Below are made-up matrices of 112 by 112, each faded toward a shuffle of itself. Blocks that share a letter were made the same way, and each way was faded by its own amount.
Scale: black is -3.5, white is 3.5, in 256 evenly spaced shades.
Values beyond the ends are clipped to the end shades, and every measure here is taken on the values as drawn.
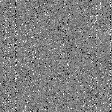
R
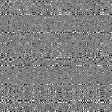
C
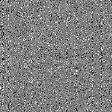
R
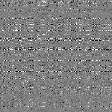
C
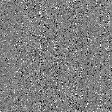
R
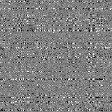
C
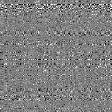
C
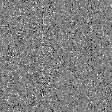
R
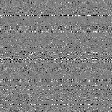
C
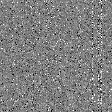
R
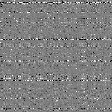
C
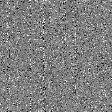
R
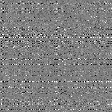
C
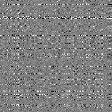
C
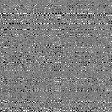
C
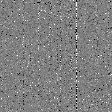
R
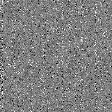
R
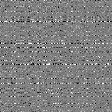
C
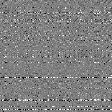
C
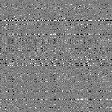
C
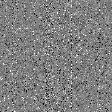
R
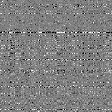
C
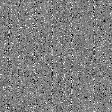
R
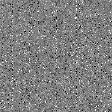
R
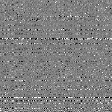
C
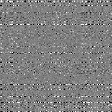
C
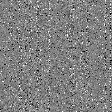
R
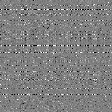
C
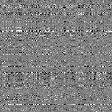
C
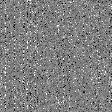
R
